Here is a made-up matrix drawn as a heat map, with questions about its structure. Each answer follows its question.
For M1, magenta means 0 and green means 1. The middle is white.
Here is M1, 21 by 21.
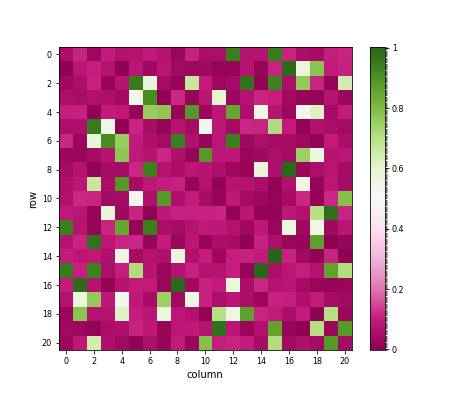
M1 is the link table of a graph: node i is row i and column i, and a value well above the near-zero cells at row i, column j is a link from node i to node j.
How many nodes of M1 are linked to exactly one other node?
0
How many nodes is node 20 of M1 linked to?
4
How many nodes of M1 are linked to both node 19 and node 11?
1
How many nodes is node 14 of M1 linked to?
3
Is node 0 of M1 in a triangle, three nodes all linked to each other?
no
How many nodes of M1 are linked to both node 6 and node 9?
2
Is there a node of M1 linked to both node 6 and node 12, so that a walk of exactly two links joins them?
yes
